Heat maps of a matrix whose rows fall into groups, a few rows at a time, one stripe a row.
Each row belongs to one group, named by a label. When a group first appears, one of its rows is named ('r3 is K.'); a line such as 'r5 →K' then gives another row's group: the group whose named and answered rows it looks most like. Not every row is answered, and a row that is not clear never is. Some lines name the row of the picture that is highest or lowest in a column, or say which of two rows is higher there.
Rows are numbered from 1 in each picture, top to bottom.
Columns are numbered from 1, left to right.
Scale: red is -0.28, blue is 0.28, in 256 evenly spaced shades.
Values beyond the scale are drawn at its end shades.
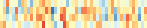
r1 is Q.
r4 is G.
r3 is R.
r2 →R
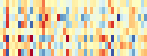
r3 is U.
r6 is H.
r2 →Q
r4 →Q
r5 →G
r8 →H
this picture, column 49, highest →3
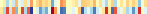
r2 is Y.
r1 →R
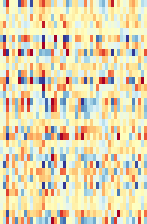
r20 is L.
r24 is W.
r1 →Q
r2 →Q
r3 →R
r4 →G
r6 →W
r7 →G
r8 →H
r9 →Y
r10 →R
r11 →Q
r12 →H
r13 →G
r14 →W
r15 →Y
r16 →Y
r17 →Y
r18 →Q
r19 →R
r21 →Q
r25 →R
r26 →Q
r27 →W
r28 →U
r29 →Q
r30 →Q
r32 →Y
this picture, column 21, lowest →20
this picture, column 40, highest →28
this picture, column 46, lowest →13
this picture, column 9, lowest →6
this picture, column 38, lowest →1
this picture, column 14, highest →12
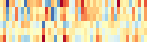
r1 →L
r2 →R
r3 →R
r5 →G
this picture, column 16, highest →1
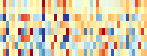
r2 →G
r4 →L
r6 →W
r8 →H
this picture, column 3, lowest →7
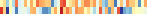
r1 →R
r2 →L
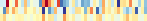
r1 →U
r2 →W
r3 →G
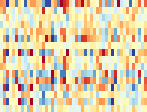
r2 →G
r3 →Q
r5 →R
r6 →R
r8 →H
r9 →G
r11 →Y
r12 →R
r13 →H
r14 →W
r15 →H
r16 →R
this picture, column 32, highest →11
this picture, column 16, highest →1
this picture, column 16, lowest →6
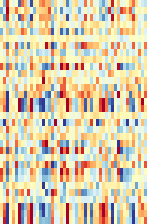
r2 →U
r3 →Q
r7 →R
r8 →Y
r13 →R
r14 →L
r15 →H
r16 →H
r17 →R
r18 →W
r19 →U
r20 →R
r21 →U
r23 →Y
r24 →R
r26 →L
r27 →W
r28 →Y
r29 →Y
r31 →H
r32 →H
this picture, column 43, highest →18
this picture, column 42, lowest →2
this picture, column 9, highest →14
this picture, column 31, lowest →18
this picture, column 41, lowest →2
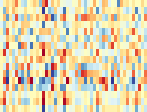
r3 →R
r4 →W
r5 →Q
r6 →Y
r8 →G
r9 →R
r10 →Y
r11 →R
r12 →H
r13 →Y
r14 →G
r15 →G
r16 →W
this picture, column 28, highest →10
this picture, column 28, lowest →11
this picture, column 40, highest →1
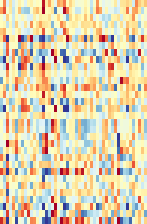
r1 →G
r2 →G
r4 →R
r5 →G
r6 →H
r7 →Q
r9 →W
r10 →Q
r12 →U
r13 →R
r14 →G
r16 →W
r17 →Q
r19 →Y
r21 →U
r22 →U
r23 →L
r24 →Q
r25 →L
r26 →W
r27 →Q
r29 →Y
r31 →Y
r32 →L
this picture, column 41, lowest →12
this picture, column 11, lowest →6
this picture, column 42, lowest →12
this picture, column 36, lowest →8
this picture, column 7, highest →10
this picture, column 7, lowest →6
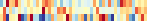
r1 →U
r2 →G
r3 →H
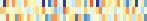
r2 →G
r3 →Y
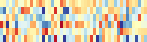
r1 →R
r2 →W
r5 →U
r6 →W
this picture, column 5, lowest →6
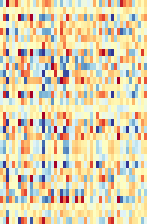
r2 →G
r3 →H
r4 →R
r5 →L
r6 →R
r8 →H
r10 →Y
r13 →W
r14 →H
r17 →G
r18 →H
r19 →W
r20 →L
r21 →W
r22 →W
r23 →Q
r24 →W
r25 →L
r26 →H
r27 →Q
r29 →L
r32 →Q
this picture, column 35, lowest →8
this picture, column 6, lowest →1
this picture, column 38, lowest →32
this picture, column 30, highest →10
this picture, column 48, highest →32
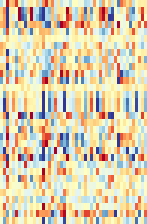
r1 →U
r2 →H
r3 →H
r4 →L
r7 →G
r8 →L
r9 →Y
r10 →L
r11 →L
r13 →G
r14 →W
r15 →W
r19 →Q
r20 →U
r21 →U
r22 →W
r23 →H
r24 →U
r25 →G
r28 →G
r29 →Y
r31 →R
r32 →W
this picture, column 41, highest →11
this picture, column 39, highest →31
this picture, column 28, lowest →4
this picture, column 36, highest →31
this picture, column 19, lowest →22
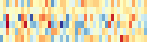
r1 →R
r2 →G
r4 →U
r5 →Y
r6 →U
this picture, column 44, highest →1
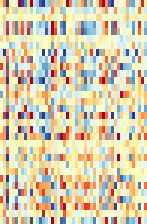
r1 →H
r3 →G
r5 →Y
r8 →W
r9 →Y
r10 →L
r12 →H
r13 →Y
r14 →U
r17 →H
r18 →Y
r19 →H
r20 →L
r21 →G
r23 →L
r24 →Q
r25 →U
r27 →R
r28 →Q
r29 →L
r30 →R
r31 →G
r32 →Y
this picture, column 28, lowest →20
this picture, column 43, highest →8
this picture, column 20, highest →20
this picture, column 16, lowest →25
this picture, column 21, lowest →20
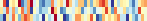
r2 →Y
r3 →W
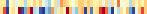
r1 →L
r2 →H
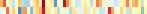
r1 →G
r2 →Q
